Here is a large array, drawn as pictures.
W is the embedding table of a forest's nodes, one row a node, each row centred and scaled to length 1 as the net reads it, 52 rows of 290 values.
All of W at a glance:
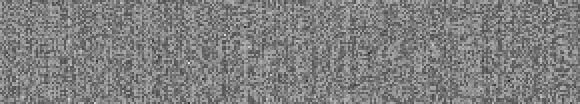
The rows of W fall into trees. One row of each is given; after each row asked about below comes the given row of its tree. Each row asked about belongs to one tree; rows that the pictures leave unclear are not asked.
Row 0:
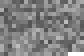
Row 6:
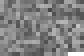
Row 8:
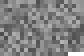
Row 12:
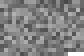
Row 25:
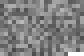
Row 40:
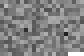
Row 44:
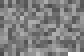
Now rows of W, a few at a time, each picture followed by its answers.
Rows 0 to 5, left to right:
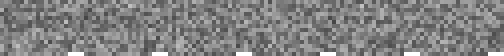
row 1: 0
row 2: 8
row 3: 44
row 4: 12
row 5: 8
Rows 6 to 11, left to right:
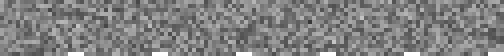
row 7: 12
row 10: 44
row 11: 8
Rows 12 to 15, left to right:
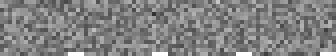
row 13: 40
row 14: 44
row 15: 8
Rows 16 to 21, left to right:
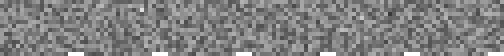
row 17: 6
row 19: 8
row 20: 44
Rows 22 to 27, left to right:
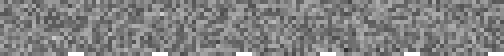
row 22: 0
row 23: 44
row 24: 44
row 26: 25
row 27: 44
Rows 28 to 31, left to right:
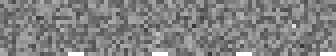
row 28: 25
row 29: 40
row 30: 12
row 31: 12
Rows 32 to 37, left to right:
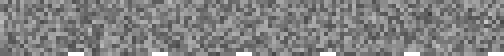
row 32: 44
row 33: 25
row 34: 12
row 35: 12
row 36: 8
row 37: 0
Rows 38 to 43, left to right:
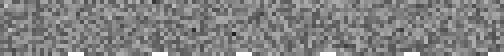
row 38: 40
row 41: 0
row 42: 12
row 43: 44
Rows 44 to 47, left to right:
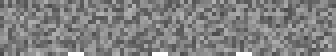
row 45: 12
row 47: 12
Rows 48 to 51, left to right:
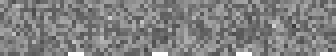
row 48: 6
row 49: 8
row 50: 8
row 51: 25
